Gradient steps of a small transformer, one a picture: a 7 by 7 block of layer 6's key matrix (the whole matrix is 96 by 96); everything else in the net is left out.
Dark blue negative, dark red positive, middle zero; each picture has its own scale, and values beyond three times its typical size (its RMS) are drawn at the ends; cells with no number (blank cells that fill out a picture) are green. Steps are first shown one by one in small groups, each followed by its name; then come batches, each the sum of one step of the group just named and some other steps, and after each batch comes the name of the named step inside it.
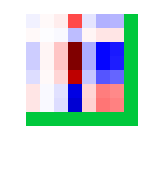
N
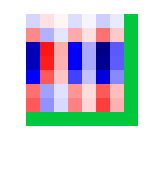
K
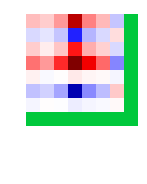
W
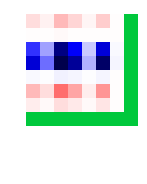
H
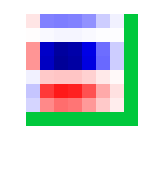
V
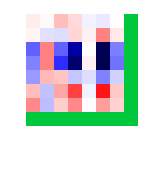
K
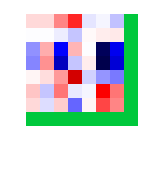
N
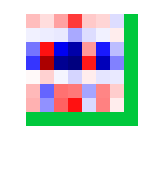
W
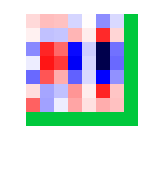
K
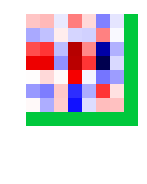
N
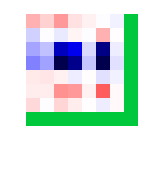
H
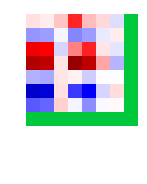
W
